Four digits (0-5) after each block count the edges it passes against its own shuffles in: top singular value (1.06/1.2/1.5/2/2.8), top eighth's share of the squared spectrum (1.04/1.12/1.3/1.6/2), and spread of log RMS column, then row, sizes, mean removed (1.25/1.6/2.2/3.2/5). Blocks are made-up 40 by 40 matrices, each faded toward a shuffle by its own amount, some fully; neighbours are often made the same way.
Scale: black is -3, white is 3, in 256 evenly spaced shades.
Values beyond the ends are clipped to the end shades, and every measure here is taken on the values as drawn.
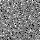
0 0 0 0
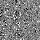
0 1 1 0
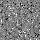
0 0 0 0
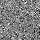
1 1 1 0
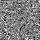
0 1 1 0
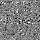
1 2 0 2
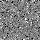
0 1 0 1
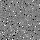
0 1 0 0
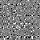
3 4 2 2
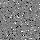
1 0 0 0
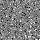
0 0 0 0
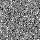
0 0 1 0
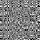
4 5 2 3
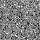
2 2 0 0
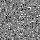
2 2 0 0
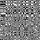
4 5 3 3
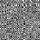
4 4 2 2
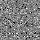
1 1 0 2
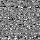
1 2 0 3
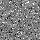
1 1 0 0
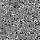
1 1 0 2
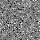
0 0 0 0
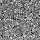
1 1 0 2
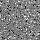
1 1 0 0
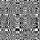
4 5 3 3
